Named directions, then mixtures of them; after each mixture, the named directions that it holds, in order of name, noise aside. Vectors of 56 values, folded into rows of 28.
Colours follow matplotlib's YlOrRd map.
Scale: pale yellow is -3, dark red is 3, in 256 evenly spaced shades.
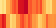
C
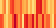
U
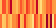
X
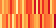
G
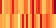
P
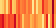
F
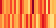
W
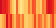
C, U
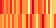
W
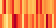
U, X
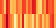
U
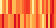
F, W, X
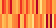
X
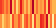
W, X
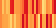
C, P, X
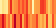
C, F, U
